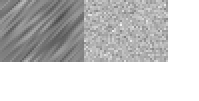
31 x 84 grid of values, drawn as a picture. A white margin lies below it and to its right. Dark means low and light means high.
It is made of 1 by 2 panels. Panel 1,1: middling, slanting up to the right. Panel 1,2: high, fine-grained.
